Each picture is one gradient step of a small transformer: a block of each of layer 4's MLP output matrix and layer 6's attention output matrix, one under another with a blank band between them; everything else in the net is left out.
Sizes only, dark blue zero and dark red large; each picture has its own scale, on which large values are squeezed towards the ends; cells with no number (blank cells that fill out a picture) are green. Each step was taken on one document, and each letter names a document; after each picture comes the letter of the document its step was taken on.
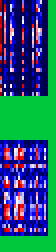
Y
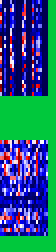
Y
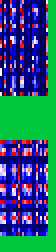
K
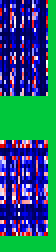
K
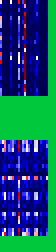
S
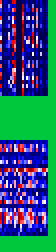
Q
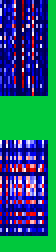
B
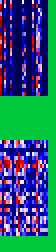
Y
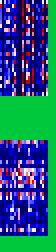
B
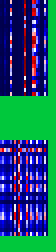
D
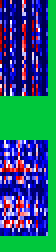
Y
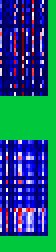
B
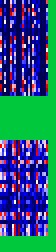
K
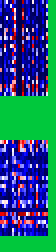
Q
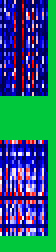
B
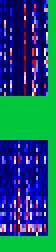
D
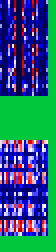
Q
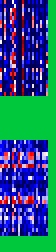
Q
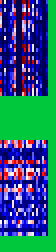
Q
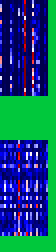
S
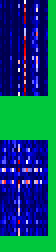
S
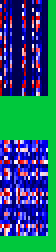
Y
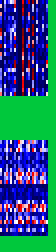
B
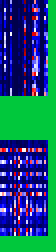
D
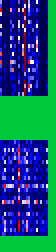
S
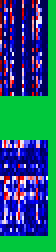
Y
